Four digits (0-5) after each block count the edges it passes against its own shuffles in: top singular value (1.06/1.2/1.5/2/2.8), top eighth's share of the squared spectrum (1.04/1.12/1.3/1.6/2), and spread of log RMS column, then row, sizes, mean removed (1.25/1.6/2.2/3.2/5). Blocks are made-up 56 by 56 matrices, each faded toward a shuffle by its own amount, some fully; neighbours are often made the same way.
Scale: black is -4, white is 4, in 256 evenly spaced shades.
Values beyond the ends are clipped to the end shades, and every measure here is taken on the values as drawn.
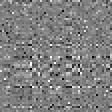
4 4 2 2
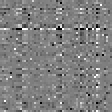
5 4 2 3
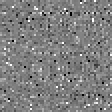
3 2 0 1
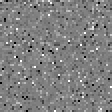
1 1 0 0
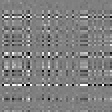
5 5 4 4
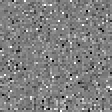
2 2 0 0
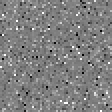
1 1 0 0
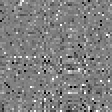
4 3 1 2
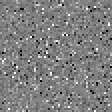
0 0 0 0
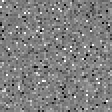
0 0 0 0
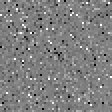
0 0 0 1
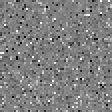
2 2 0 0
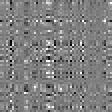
5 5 4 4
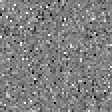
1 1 0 0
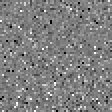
1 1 0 0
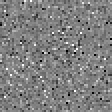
0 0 0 0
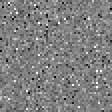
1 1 0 0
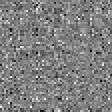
4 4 2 2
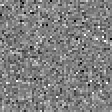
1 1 0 0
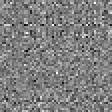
4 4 2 2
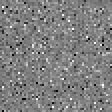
2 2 1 1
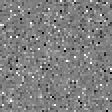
1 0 0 0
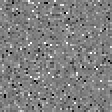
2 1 0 0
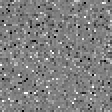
2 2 0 0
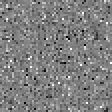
3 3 1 1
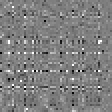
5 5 3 3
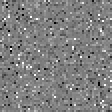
2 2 1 0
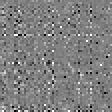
4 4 2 2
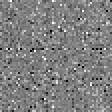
3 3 1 1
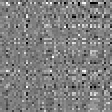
4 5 3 3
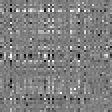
4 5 3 3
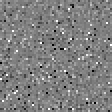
2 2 0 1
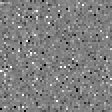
0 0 0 0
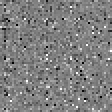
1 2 1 1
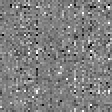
2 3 2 2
